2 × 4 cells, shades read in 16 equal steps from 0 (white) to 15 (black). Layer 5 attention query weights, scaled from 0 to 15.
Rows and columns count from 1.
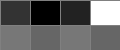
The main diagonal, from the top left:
12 9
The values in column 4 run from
0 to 9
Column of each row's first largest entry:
2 2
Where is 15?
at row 1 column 2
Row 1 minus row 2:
4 6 5 -9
